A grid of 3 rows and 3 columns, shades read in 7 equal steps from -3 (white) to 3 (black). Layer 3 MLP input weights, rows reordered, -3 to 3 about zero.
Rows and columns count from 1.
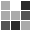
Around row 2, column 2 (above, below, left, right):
-3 2 -1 1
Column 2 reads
-3 -1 2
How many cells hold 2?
2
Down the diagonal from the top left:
-1 -1 -1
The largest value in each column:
1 2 2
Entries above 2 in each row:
0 0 0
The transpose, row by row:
-1 -1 1 | -3 -1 2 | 2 1 -1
